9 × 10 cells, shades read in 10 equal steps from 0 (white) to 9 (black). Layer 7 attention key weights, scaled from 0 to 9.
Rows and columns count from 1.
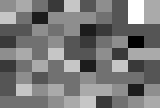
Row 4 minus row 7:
1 1 -1 -1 1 3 0 -1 4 0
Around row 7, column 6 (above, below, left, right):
8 3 5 5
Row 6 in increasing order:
2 2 3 5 5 5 6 7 7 8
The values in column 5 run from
2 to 6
